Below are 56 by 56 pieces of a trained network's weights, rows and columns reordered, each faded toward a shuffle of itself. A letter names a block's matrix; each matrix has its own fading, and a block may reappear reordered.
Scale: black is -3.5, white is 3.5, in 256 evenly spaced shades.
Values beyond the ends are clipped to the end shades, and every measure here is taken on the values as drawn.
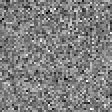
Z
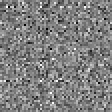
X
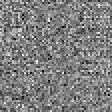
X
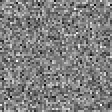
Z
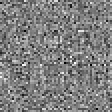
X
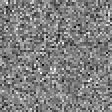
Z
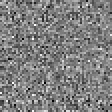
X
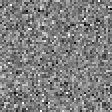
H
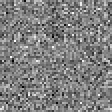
X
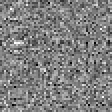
X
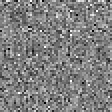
X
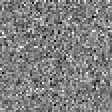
H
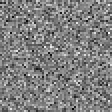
Z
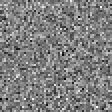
Z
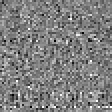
X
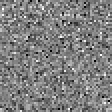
H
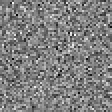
Z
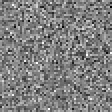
Z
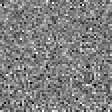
H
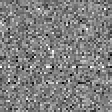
X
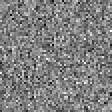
Z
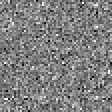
H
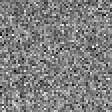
Z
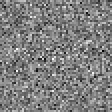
Z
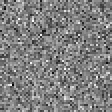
Z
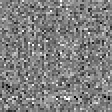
X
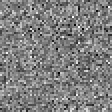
Z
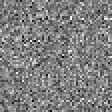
X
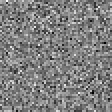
Z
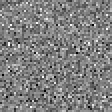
H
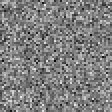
Z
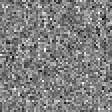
Z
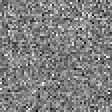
H
